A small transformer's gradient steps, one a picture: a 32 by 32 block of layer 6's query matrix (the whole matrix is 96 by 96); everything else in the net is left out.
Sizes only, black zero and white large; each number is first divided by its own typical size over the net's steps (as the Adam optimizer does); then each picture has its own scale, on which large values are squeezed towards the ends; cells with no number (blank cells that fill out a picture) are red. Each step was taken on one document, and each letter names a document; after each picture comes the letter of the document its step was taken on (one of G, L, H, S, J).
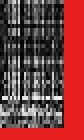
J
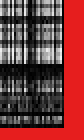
J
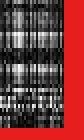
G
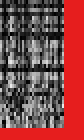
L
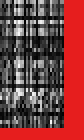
G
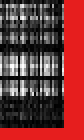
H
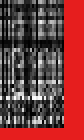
G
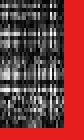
G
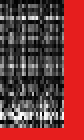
H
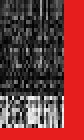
L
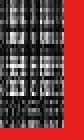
H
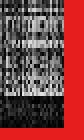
L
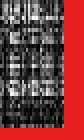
H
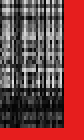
J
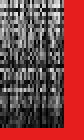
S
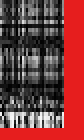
H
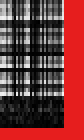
L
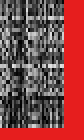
L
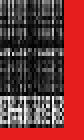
J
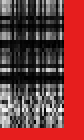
J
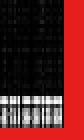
J
